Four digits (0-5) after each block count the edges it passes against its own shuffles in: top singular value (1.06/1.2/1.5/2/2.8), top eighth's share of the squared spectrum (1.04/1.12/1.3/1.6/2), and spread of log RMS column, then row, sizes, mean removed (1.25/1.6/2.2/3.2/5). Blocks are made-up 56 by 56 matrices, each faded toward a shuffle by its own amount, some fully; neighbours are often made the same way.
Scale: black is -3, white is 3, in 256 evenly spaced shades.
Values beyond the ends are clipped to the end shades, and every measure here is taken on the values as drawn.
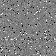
2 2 0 0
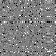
4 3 1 2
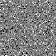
3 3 1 1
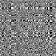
4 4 3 3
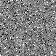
0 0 0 0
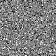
3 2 0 1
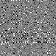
4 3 1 2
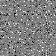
3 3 0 1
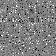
3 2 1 1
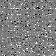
3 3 1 1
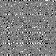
4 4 2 2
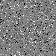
1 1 0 0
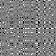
5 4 3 3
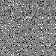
3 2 1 0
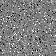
2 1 0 0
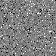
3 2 0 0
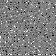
3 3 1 1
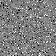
2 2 0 1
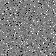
1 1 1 0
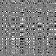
5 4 3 3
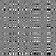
5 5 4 4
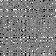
4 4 2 2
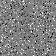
2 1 0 0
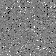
2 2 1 0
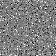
3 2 1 0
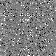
3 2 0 1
